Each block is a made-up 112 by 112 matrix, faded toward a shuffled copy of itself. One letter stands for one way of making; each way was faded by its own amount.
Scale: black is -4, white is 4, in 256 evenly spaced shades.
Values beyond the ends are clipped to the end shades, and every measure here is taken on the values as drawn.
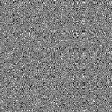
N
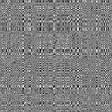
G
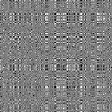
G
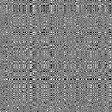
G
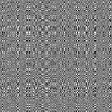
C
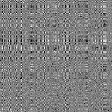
G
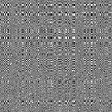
G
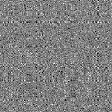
N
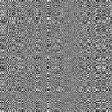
C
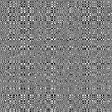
G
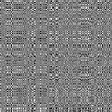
C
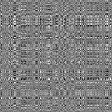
C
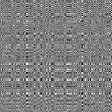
G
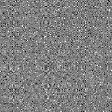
N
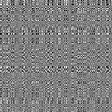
C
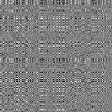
G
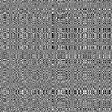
C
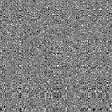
N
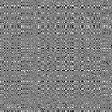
G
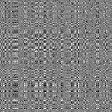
G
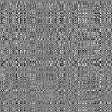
C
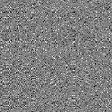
N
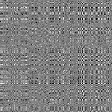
G
